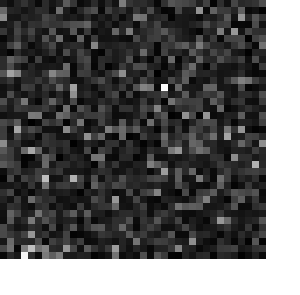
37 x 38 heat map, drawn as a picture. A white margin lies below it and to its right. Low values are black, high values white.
Stripes: none. Slope: none. Seam: none. Grain: fine. Average level on the scale: 20%. Histogram: skewed, a long tail of high values.
